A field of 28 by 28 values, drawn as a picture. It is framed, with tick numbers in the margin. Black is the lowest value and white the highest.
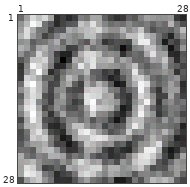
Seam: none. Average level on the scale: 50%. Rings: centred on the centre. Stripes: upright, repeating 3 times.
